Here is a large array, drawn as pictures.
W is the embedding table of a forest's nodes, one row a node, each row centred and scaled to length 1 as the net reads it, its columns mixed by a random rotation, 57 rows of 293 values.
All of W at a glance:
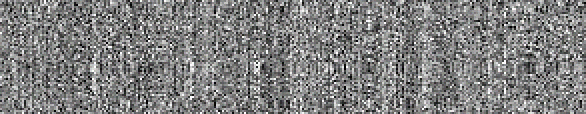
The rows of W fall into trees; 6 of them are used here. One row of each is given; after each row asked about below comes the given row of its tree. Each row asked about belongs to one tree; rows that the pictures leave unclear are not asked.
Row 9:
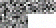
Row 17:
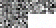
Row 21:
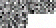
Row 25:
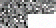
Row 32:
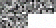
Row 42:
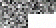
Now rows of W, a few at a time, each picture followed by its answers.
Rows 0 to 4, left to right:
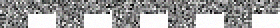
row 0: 42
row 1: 17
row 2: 17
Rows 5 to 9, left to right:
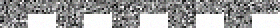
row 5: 25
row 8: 25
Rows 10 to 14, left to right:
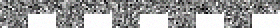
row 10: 42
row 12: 25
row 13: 42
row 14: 42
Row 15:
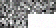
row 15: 32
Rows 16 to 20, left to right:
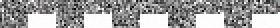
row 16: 9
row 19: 9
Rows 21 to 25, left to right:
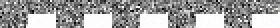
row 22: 25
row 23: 32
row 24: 21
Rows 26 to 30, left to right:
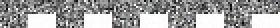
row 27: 32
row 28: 32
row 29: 42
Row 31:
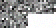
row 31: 32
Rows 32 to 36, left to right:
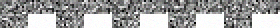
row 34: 32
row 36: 32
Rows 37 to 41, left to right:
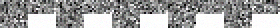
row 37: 25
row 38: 9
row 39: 42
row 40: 32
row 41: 25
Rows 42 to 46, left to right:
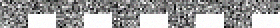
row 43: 32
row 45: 25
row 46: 32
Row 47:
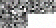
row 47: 21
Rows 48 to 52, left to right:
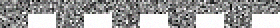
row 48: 32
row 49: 42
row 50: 25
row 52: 25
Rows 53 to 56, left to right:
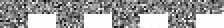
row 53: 25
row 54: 17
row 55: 21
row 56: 25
